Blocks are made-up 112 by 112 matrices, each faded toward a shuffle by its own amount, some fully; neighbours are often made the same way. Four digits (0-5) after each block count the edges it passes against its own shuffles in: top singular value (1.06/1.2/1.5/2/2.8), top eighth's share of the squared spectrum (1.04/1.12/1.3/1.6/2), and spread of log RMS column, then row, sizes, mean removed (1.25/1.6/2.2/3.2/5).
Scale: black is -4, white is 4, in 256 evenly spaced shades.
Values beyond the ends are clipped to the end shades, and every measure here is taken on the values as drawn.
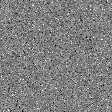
0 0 1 0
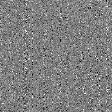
1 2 3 0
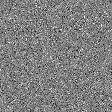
0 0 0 0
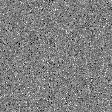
0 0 1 0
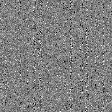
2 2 3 0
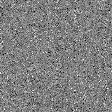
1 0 2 0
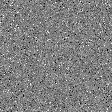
0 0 0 0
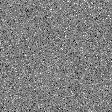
2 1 0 0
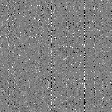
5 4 3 1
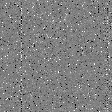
3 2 1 0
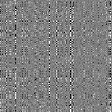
5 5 4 2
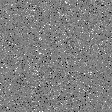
2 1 0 0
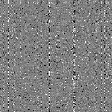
5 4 3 2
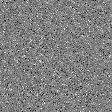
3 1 0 0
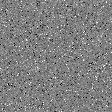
0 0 0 0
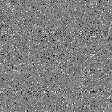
4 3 1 2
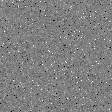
0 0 0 0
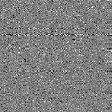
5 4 1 3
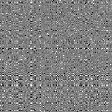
5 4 3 3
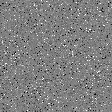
2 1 0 0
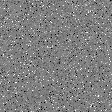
0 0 0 0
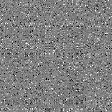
4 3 1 1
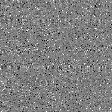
4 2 1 1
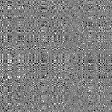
5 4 3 3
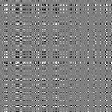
5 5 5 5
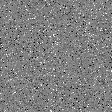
2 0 0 0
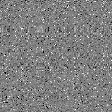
4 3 2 1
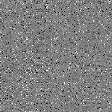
4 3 2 2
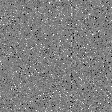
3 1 0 0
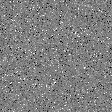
1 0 0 0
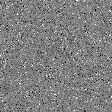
1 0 0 0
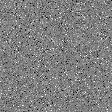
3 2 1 0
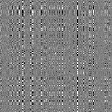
5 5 4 3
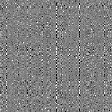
5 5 4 3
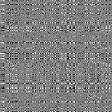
5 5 4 4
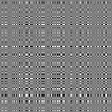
5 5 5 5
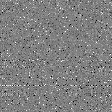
4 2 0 1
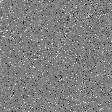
2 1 0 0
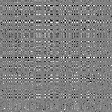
5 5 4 4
